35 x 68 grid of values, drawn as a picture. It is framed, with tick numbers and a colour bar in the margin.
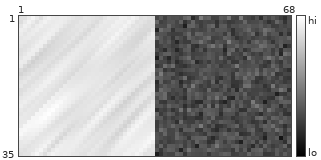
It is made of 1 by 2 panels. Panel 1,1: very high, slanting up to the right, faint in contrast. Panel 1,2: low, fine-grained.
